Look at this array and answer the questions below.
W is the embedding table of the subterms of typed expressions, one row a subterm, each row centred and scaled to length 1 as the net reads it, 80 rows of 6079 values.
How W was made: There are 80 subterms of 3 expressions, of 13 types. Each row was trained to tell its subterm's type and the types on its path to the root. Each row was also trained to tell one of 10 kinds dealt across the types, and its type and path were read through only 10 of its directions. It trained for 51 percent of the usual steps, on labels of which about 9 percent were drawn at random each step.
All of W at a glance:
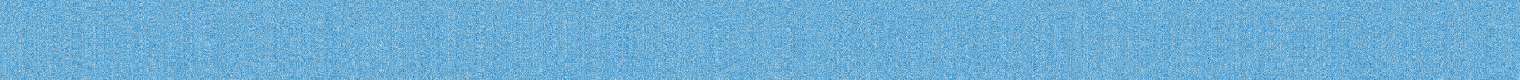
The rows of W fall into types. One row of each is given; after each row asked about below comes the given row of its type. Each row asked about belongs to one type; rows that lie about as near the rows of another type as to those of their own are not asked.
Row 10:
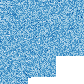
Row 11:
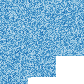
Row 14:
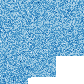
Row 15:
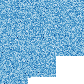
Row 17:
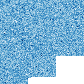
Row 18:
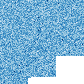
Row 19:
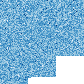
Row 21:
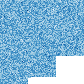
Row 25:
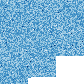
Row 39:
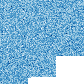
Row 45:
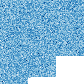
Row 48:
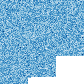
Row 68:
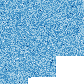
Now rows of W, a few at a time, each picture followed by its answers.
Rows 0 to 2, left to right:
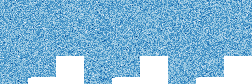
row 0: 18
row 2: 15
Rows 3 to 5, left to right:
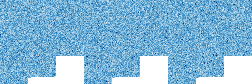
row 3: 21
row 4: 21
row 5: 10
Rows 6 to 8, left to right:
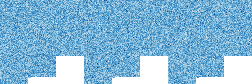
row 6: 21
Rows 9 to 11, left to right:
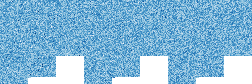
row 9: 11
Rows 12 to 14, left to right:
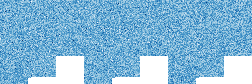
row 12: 17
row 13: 68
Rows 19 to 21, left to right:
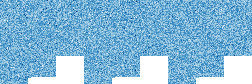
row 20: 48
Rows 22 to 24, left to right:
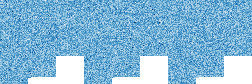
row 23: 11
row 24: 39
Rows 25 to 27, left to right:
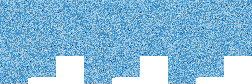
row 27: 14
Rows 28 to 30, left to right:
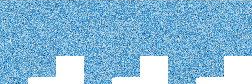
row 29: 48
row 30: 17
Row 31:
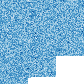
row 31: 14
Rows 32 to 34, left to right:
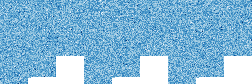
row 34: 25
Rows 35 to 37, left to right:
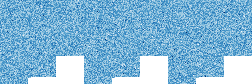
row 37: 14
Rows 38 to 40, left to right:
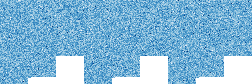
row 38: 25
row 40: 39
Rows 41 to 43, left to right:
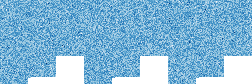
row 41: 45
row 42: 18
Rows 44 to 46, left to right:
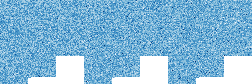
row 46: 19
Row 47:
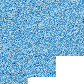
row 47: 14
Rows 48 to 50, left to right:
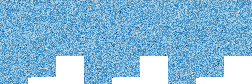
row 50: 19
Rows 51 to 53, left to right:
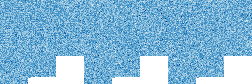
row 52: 39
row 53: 25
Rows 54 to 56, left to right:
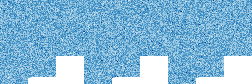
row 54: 10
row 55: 48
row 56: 14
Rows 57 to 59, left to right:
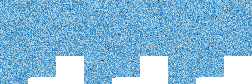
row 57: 45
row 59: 15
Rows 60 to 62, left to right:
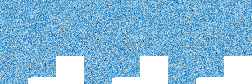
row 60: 10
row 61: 15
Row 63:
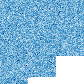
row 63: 21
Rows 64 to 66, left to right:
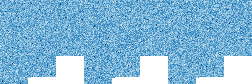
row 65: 39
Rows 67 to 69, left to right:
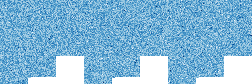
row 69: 45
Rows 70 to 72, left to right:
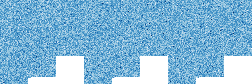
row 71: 45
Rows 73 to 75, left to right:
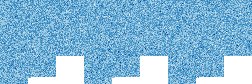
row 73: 10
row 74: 15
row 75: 18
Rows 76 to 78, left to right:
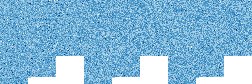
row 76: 39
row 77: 48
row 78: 48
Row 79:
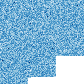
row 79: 15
